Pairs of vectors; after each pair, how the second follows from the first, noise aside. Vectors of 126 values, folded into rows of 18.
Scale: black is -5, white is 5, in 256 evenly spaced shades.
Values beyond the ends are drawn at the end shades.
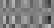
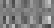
negated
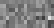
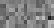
negated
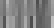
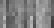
negated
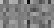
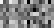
scaled up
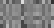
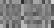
negated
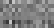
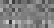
negated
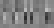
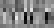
scaled up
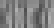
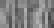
negated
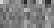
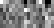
scaled up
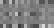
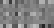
negated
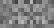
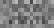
negated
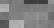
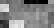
scaled up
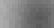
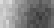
scaled up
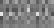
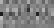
negated
